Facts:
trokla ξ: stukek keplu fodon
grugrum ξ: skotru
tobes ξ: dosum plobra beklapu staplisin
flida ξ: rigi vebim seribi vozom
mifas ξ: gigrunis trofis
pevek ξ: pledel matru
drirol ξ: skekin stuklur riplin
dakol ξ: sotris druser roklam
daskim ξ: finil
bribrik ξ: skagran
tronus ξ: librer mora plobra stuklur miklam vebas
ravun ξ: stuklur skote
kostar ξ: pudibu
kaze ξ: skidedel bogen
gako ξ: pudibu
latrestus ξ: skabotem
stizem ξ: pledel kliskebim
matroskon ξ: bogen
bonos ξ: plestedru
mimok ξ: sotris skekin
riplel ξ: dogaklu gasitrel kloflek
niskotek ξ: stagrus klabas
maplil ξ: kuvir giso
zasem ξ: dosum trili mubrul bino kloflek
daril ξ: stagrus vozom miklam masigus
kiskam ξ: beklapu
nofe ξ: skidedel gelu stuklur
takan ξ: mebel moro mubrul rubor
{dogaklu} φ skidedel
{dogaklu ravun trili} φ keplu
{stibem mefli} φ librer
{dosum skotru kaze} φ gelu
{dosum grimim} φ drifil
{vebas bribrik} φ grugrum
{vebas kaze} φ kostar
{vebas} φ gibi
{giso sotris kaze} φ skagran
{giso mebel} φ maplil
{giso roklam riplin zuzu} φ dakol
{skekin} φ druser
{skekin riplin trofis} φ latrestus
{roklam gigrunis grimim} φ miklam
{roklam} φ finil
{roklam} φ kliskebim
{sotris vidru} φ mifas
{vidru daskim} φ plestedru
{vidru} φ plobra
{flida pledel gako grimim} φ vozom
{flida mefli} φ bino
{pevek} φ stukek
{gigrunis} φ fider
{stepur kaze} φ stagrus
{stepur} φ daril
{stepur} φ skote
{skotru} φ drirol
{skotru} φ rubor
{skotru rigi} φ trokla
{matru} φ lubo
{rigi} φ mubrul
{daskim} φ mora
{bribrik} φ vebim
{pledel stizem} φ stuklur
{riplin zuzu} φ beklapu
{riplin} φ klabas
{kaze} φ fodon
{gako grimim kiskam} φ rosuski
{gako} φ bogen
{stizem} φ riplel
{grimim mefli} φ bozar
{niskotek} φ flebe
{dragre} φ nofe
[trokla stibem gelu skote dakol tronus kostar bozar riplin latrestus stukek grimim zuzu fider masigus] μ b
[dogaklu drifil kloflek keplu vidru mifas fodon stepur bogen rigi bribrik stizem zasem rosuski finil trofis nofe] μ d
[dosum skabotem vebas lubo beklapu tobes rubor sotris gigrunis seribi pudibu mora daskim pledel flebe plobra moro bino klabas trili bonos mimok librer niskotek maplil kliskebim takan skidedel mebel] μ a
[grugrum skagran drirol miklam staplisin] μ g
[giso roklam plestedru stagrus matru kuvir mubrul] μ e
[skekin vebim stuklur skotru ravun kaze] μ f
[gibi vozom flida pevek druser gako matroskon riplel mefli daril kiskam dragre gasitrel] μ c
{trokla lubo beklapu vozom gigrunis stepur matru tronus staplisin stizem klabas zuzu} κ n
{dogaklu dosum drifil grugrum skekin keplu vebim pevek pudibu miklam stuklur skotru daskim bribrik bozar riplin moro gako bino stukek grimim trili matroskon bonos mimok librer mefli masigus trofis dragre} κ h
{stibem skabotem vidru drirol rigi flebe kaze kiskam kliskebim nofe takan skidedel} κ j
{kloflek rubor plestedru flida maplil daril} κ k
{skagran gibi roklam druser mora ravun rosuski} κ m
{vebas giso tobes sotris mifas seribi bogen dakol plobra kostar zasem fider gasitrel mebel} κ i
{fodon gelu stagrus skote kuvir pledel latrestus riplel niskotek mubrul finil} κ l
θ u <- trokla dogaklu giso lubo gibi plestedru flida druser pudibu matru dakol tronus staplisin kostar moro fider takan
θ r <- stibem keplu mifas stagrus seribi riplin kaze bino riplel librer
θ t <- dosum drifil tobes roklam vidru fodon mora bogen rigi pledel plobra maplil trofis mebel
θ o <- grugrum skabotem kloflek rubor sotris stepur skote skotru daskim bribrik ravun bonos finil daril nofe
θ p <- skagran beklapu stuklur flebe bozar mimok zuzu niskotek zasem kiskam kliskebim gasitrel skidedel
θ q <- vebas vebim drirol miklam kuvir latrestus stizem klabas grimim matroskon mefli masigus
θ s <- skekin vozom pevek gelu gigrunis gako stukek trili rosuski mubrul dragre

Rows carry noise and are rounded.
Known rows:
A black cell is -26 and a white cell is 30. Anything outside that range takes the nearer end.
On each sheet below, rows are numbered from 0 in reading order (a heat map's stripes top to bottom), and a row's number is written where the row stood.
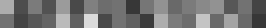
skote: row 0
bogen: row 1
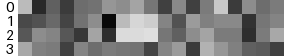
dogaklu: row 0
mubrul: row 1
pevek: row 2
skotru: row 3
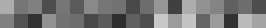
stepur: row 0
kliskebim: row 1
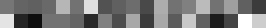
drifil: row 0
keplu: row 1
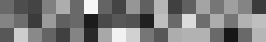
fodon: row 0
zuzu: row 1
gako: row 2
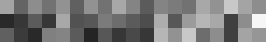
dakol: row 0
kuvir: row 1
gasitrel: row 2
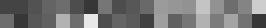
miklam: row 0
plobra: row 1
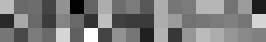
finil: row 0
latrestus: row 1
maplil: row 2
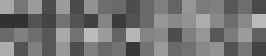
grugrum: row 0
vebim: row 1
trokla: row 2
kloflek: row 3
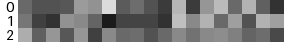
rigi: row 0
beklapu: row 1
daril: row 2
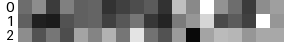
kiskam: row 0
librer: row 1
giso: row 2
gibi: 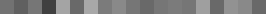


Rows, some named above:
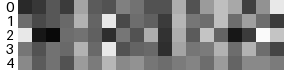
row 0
kuvir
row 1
bogen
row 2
keplu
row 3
tobes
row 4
pudibu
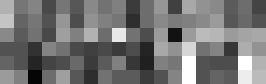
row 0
stepur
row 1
skabotem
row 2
giso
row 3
bozar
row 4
stibem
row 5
mifas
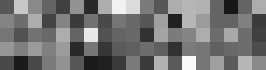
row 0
gako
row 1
bribrik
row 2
tobes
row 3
bonos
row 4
skagran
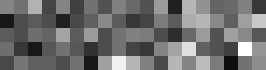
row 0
bribrik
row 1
mefli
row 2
plestedru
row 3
bino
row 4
vozom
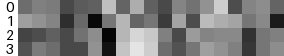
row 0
flida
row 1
daskim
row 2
mubrul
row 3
dragre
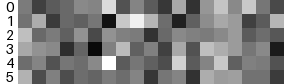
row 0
mebel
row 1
gigrunis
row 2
skabotem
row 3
daskim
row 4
pledel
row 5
sotris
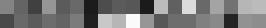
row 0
zuzu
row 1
stukek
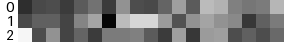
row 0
vebas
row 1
gelu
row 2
ravun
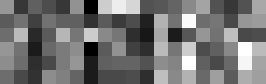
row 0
trili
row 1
niskotek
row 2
trofis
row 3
riplin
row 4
kaze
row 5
beklapu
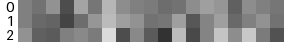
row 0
kostar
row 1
matru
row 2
roklam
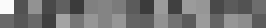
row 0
ravun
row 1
druser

